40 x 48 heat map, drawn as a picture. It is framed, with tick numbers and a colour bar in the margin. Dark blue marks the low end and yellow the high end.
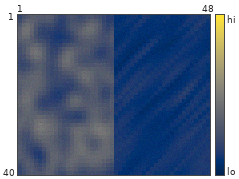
The table splits into one row of 2 panels. Panel 1,1: low, blotchy. Panel 1,2: very low, slanting up to the right, faint in contrast.
